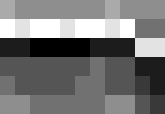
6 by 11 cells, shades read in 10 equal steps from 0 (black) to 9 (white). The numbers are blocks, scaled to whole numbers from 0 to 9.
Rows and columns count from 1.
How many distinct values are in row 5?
4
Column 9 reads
5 9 1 3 3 5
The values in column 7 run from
1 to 9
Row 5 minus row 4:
1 0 0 0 0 1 0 0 0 1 0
